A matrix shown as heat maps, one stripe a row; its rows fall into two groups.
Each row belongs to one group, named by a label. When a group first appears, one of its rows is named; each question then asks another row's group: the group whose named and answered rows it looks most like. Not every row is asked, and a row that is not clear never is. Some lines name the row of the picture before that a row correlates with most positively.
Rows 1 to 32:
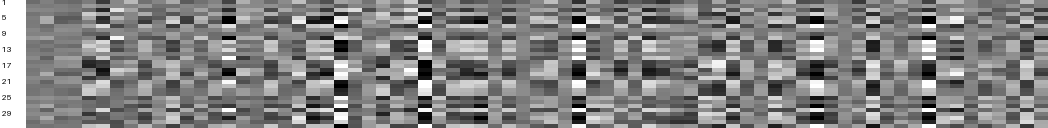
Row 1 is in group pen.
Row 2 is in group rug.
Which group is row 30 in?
pen
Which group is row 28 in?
rug
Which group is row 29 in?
pen
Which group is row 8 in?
rug
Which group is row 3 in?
pen
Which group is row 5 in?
pen
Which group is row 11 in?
rug
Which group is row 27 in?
pen
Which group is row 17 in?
pen
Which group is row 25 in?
pen
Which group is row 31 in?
pen
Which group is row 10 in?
pen
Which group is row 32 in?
rug
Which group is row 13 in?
rug
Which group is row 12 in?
rug
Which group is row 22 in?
rug
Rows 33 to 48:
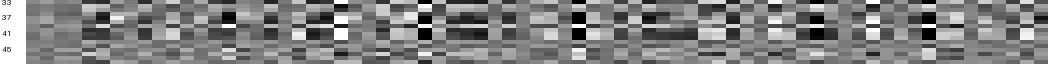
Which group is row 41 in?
pen
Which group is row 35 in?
rug
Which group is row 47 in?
rug
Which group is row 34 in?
rug
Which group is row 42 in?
pen
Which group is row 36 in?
pen
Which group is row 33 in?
pen
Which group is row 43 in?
rug
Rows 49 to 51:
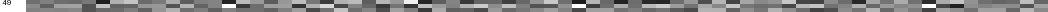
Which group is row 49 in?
pen
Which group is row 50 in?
rug
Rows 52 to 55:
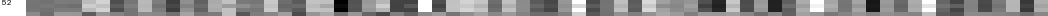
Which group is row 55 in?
rug
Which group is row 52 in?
rug
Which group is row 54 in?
rug
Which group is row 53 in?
rug
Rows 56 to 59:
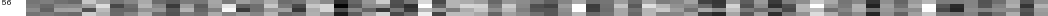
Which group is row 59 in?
rug
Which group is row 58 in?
rug
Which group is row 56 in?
rug
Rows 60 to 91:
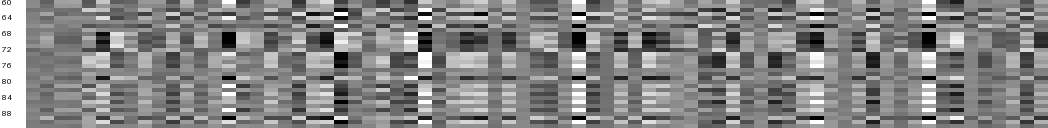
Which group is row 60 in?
rug
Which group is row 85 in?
rug
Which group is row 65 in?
rug
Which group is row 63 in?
pen
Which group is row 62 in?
rug
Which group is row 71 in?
pen
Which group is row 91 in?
rug
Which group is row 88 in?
rug
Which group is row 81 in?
rug
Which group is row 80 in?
rug
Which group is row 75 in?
rug
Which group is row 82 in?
rug
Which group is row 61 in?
rug
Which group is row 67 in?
rug
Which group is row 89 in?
pen
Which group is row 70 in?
pen
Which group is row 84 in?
rug
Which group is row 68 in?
pen
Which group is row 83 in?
rug
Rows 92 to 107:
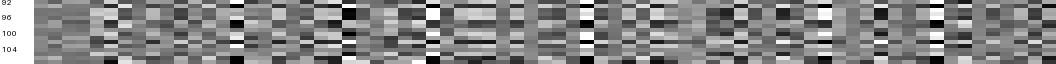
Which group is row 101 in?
rug
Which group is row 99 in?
rug
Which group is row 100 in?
rug
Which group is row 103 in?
rug
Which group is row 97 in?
pen
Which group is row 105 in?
rug
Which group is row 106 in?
pen
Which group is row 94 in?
rug
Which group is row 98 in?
pen
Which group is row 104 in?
rug
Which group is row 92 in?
rug
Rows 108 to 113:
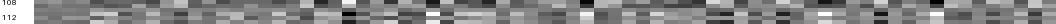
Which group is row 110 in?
rug
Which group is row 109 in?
pen
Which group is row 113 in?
rug
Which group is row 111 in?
rug
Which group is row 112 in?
rug
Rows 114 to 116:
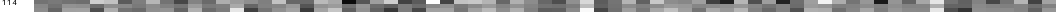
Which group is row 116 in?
rug
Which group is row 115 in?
rug
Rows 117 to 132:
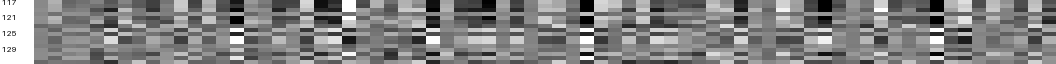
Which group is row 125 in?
pen
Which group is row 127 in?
rug
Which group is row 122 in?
pen
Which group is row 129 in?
rug
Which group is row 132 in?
pen
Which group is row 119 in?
pen
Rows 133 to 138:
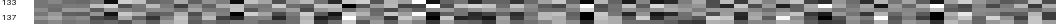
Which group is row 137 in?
pen
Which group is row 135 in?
rug
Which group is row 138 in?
pen
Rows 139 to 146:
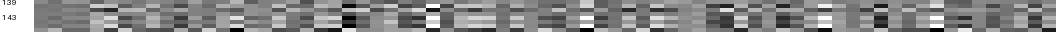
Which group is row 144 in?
rug
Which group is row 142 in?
rug
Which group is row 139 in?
rug
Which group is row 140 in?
rug
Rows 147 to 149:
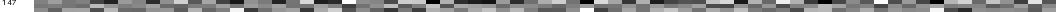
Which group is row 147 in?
pen
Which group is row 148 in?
rug
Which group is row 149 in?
rug
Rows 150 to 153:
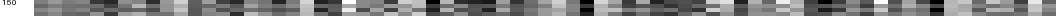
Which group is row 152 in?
pen
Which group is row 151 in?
pen
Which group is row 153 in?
pen
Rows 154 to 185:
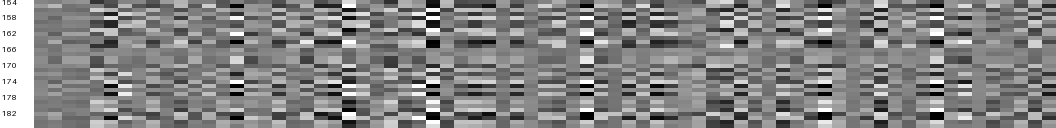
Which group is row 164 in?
pen
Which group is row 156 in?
rug
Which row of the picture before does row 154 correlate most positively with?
150
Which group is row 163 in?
pen
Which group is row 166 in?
rug
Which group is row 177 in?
pen
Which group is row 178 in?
rug
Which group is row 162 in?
rug
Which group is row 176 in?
rug
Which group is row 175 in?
pen
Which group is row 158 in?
rug
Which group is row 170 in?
pen
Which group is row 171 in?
rug
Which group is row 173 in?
rug
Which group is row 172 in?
pen
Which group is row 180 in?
rug
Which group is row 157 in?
pen
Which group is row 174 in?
rug
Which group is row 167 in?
rug
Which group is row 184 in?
rug
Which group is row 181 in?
rug
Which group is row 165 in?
pen
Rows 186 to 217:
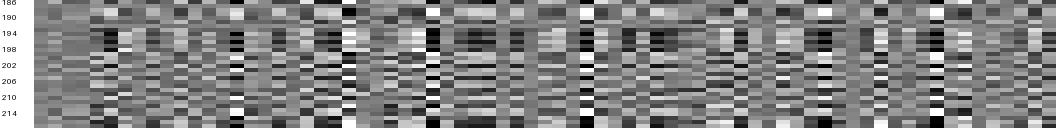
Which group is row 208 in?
pen
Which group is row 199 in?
rug
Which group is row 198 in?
pen
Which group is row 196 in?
pen
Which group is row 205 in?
pen
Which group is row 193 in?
pen
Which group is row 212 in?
pen
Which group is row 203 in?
rug
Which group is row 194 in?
pen
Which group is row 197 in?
pen
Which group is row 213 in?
rug
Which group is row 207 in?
rug
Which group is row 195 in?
pen
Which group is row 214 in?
rug
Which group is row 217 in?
pen
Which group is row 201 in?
rug
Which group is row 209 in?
pen
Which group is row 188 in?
rug
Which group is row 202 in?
pen
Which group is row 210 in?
rug
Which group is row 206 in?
rug
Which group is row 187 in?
rug
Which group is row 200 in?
rug
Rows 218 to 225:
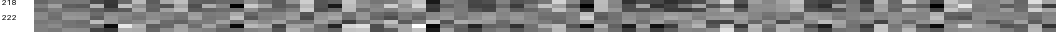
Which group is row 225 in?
pen
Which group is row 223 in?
rug
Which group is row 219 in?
pen
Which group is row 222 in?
rug
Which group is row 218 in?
pen
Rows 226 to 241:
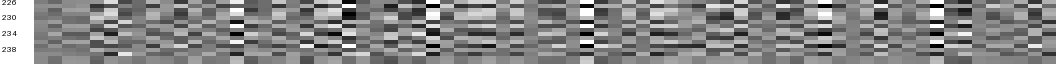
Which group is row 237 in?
pen
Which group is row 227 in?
pen
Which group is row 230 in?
rug
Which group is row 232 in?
rug
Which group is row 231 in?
pen
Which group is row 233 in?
pen
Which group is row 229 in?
rug
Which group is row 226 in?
rug
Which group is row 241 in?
rug
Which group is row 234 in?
pen
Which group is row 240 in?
rug
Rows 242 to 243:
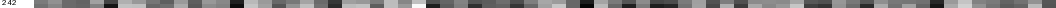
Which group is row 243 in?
pen
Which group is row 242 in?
pen
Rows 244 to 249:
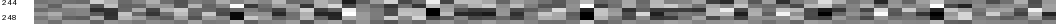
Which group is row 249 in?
rug
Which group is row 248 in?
pen
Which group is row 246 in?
pen
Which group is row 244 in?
rug
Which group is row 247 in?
pen
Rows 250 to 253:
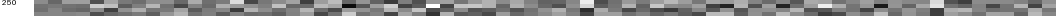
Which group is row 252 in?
pen
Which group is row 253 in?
pen
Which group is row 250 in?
rug
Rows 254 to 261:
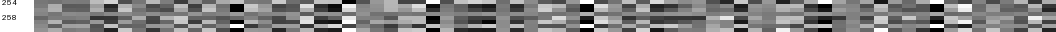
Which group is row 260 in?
rug
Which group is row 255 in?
pen
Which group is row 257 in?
rug
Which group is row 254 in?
rug
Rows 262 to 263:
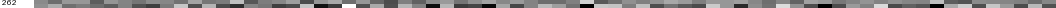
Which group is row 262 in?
rug
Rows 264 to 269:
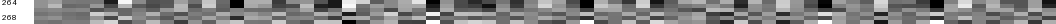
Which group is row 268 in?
pen
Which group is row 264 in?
pen
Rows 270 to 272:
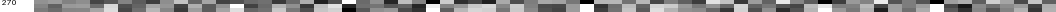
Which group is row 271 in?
rug
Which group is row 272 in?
rug
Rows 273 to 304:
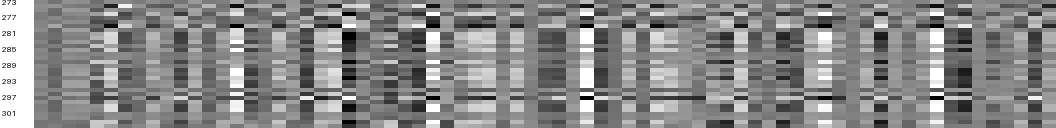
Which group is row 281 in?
rug
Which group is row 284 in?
rug
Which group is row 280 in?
rug
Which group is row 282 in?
rug
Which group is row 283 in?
rug
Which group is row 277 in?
pen
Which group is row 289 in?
rug
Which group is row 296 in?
rug
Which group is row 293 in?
rug
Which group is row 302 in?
rug
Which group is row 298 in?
rug
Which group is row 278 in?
pen
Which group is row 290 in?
rug
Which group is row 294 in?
rug
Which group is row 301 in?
rug
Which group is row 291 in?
rug
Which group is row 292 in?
rug
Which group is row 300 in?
rug
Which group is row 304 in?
rug
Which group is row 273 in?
rug
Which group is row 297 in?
pen
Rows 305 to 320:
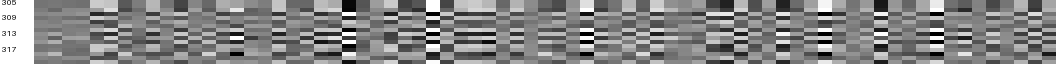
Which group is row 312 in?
rug
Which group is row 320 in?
rug
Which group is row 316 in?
rug
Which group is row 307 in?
rug
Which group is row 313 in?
pen
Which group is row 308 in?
pen
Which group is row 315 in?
pen
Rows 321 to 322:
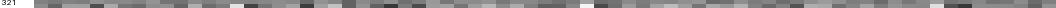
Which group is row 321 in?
rug
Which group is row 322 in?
rug
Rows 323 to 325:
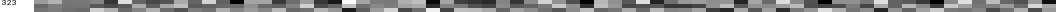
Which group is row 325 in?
rug
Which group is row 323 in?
pen
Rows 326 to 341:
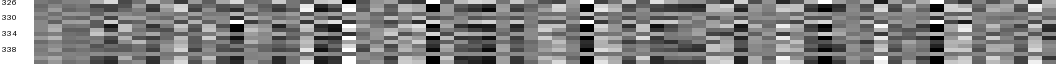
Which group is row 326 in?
rug
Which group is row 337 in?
pen
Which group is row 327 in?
pen
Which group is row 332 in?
pen
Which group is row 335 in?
pen
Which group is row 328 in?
pen
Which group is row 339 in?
rug
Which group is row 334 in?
rug
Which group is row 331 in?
rug
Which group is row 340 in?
pen
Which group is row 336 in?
pen
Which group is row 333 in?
pen
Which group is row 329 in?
rug
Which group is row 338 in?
pen
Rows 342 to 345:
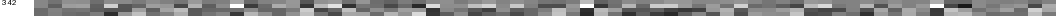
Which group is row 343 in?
rug
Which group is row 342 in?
rug
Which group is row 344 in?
pen
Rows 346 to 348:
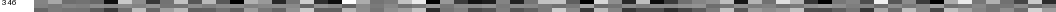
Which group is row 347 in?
rug
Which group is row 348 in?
pen
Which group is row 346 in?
pen
